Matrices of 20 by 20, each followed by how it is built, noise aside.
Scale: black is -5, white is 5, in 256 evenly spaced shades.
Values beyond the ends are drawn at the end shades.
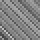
Toeplitz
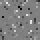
sparse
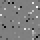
sparse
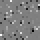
sparse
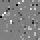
sparse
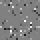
sparse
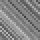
Toeplitz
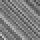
Toeplitz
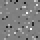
sparse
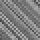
Toeplitz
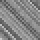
Toeplitz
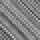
Toeplitz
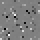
sparse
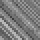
Toeplitz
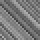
Toeplitz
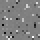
sparse
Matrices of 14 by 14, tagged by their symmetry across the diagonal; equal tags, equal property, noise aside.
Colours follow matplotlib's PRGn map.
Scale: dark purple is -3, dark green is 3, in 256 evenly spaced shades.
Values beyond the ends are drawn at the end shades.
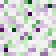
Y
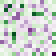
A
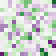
Y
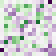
A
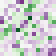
A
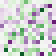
Y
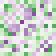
A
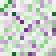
A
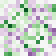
A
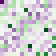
A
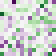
Y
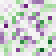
A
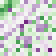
A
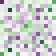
A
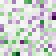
Y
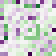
A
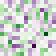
Y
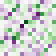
Y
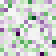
Y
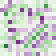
A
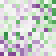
Y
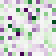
Y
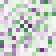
Y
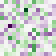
Y
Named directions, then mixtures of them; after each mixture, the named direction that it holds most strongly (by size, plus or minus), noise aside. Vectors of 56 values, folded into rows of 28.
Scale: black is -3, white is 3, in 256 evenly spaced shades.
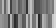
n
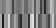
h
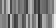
n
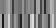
h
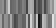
n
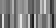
h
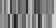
n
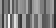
n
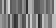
n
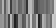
n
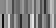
h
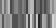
n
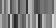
n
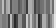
n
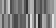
n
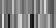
h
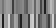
h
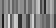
h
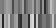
h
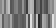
n
